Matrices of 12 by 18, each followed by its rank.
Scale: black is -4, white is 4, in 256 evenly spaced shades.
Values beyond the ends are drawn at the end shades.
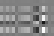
one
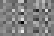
two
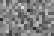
full rank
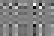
one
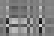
one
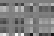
one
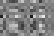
two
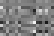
two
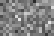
full rank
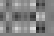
one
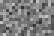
full rank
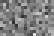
full rank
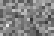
full rank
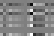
one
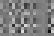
two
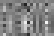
two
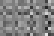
two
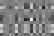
two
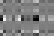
one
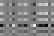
one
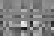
two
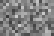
full rank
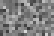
full rank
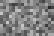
full rank
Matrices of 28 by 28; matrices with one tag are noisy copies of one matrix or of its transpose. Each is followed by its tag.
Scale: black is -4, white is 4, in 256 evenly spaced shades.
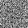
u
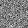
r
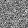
r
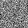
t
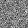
r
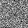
t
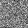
t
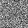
t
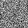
t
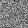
t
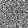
u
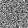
u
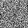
t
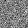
r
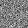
r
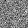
r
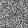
t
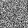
t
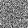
u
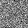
t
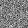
r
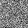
t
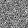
r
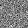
r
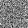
u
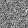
r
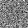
u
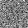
u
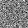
u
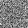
u
